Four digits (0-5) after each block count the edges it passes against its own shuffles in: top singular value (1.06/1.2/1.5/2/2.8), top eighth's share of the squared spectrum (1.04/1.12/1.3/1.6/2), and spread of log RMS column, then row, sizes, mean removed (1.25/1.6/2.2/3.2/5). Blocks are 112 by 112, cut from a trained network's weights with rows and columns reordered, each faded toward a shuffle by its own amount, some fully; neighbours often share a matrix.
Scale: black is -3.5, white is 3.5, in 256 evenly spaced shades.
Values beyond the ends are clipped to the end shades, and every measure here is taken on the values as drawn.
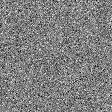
0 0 0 0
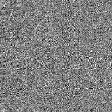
3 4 3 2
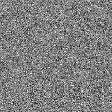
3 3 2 2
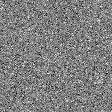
1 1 0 0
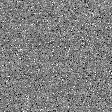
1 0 0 0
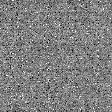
2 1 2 0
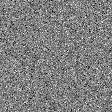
1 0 0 0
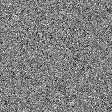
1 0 0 0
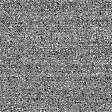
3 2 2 0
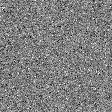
0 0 0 0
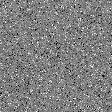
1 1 0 0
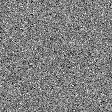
1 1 0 0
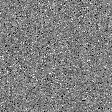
0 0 0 0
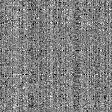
4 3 0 3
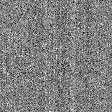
2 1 0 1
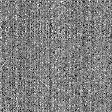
4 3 1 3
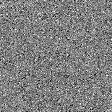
2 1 0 1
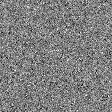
1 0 0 0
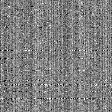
4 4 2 3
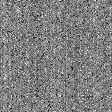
2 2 0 1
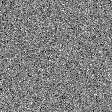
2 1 0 0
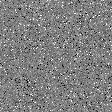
0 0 0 0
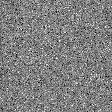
0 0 0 0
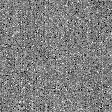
2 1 0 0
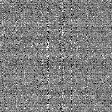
3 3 3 0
